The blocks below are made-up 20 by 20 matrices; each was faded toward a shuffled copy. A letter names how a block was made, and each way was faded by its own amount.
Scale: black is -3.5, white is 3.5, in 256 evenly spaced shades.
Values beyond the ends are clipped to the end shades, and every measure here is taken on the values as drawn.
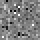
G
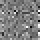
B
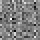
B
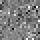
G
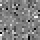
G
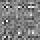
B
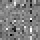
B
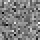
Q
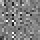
B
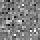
G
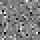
G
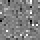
G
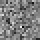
Q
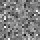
Q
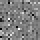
G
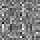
B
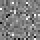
G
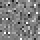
G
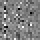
Q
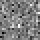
Q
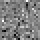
G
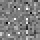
Q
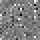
G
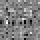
B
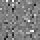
G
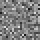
Q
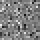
G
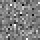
Q
